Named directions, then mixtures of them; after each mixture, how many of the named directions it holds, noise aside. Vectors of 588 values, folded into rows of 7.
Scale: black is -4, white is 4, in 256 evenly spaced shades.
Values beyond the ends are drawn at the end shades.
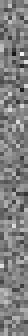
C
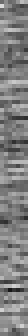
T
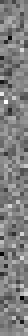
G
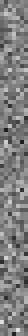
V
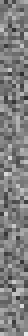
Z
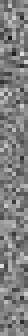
three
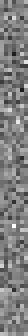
two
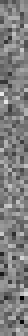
two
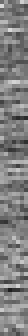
one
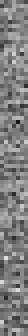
three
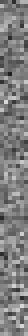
three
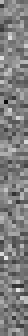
three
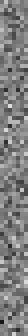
one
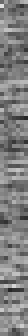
one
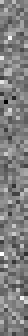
two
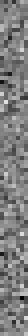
two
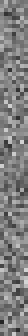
two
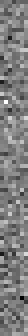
three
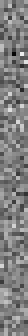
one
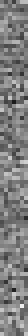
two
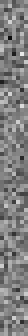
two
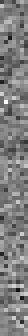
two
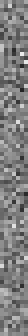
one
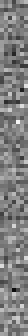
three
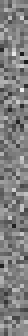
one
